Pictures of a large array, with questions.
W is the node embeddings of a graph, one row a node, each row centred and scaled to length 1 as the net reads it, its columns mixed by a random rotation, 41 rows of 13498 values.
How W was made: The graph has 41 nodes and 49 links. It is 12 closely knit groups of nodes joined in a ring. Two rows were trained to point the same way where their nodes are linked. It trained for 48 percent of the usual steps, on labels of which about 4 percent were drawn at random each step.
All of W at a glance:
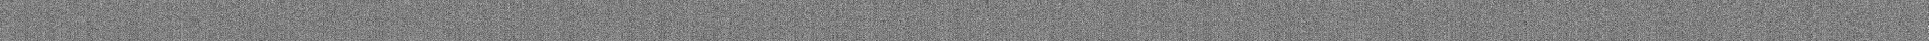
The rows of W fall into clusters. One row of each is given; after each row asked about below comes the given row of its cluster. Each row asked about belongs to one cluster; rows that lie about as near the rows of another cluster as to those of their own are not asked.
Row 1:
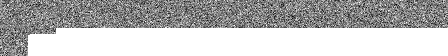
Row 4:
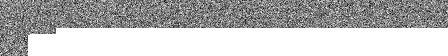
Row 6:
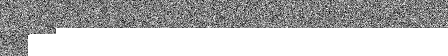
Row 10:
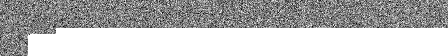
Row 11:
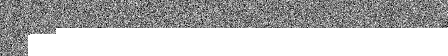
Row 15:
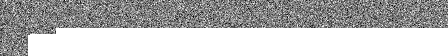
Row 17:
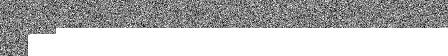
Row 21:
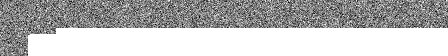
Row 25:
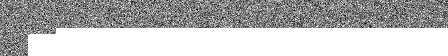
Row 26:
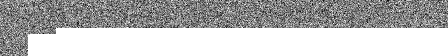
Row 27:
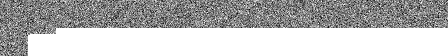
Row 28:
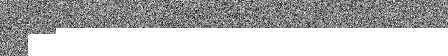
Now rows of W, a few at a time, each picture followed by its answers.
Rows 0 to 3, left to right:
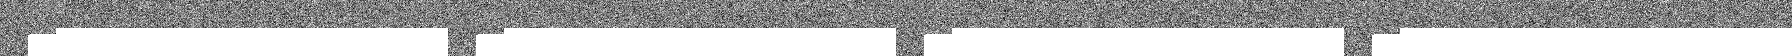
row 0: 25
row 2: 25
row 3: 4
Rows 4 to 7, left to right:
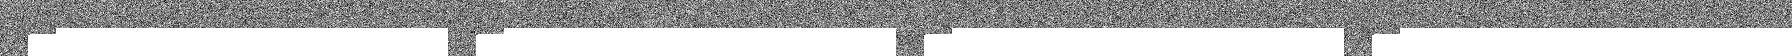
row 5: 27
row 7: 15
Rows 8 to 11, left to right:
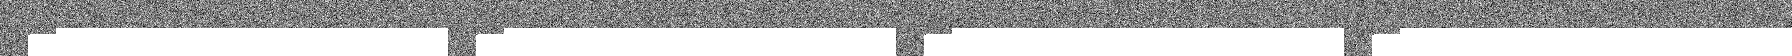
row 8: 17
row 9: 28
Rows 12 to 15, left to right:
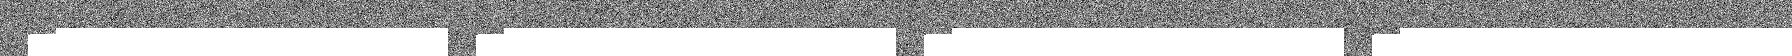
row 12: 27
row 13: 6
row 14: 11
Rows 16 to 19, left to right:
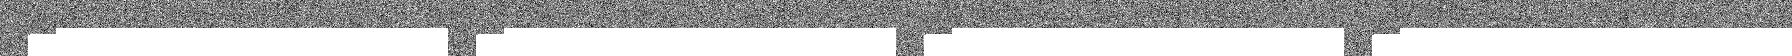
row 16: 10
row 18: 26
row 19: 26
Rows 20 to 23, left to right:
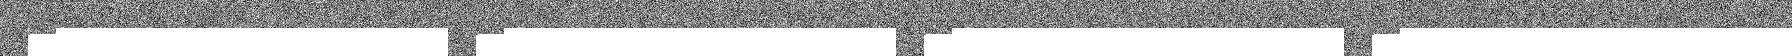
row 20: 4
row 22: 21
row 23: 6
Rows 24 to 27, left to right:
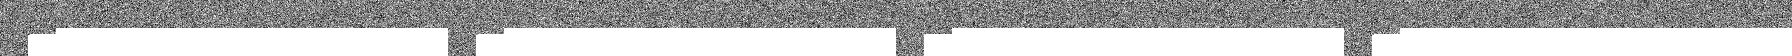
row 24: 21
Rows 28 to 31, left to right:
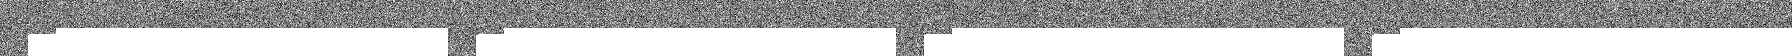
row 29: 15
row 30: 1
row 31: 21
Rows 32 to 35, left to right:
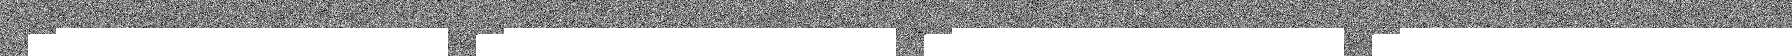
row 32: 26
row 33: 6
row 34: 1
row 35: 17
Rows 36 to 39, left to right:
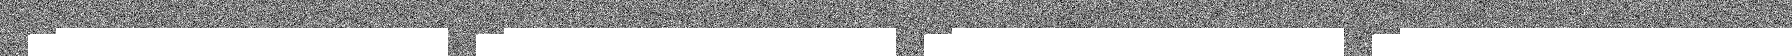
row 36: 11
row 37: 10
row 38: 28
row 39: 1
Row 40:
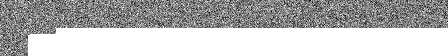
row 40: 25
